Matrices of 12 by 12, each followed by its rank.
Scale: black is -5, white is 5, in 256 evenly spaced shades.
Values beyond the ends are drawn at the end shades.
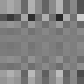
one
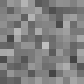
full rank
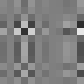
one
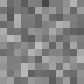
full rank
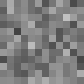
full rank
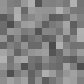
full rank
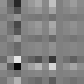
one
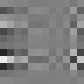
one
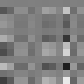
one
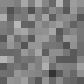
full rank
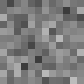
full rank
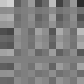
one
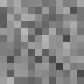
full rank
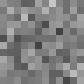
full rank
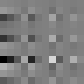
one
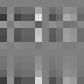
one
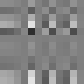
one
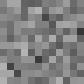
full rank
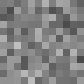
full rank
